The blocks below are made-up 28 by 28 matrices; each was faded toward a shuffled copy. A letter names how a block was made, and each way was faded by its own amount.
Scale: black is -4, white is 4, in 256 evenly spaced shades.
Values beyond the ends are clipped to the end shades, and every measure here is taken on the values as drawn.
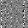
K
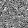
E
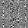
K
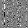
K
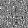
E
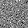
E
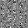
K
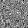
E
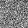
E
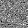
E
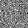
E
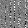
K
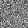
E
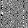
K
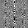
K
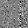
K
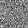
E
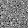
E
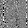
K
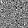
E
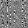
K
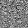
E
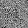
E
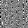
K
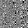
K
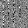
K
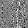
K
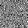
E
